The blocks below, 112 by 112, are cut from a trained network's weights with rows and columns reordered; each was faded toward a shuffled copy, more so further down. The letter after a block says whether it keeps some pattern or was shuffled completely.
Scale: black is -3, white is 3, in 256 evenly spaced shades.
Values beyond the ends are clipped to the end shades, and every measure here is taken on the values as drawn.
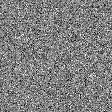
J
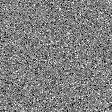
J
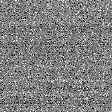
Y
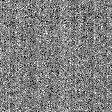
Y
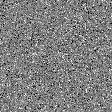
J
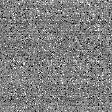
Y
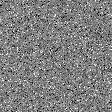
J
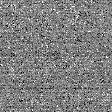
Y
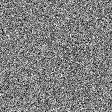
J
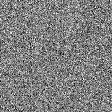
Y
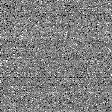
Y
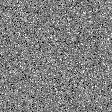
J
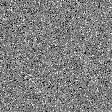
J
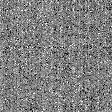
Y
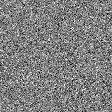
Y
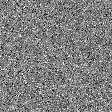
J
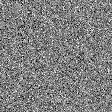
Y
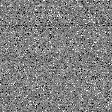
Y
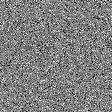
J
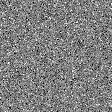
J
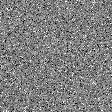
J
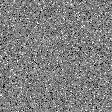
J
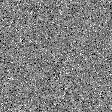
J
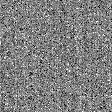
Y
